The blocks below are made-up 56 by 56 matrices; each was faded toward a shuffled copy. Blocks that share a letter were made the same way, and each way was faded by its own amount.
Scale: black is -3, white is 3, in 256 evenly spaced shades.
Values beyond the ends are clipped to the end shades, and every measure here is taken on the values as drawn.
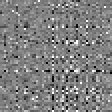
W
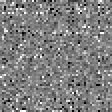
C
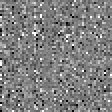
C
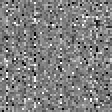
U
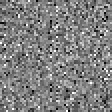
U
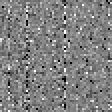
U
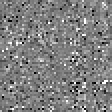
C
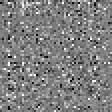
C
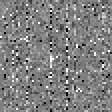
U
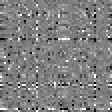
W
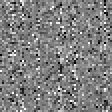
U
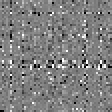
W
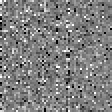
U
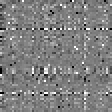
W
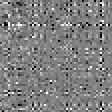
W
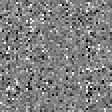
C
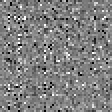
C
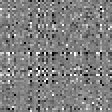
W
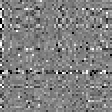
W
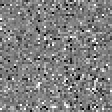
C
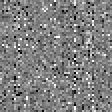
U
